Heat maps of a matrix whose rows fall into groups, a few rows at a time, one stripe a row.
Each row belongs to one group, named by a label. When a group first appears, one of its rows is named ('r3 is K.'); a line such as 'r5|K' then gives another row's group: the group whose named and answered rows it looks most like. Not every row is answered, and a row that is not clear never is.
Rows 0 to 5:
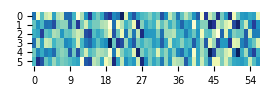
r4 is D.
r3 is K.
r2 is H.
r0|K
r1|D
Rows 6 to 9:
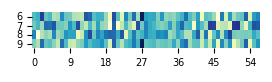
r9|H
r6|H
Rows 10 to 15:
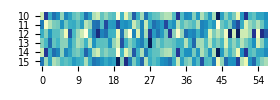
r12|H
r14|D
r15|K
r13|H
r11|K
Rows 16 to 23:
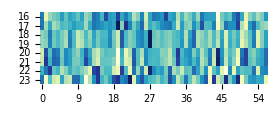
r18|H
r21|D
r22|H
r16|K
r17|K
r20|D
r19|H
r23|K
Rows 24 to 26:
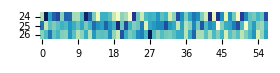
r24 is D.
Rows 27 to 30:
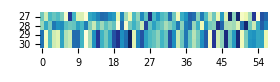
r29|K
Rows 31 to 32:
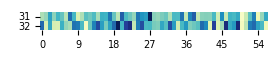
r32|K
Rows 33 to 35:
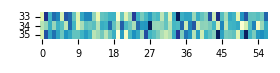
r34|H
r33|D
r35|D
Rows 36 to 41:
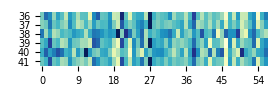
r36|H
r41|H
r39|H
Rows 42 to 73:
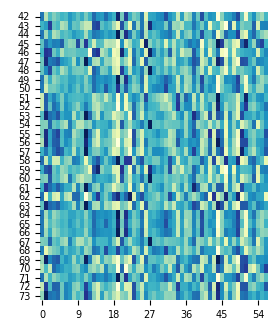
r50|K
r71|K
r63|D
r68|K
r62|K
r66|K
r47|D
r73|D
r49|K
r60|H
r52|D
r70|D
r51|D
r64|K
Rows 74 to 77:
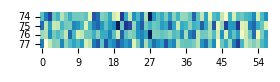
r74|H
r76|H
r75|K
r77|K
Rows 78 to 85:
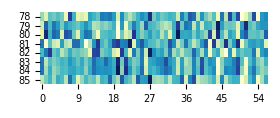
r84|K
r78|H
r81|K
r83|K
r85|H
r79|D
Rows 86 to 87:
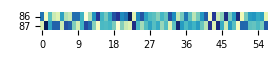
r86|K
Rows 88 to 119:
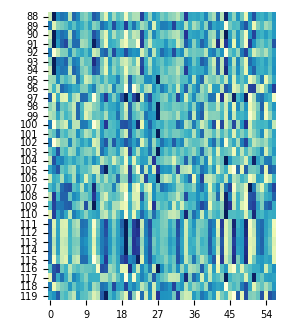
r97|K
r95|H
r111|K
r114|K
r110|D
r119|H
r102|K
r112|K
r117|D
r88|D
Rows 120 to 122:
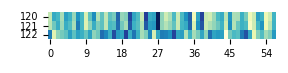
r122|K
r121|H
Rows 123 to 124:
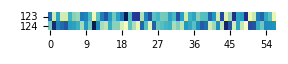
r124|D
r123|K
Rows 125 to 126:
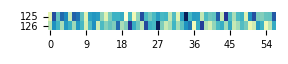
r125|D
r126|H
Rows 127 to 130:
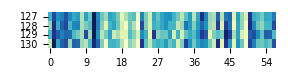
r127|D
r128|D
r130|D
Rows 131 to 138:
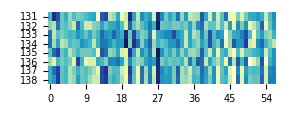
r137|H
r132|H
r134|K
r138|H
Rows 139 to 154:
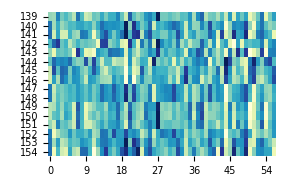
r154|K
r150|H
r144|D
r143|H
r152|K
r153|K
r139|H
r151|H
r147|K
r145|D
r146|D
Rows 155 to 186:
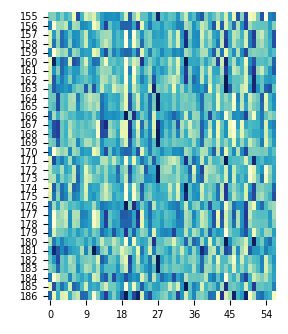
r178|K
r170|K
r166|K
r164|H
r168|H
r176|K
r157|D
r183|H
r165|H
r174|D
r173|H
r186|K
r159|K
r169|H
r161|D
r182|H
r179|K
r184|K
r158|D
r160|D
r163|D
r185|D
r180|D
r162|D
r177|K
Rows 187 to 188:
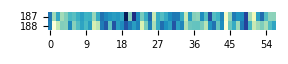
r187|K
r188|K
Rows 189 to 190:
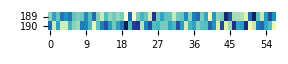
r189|D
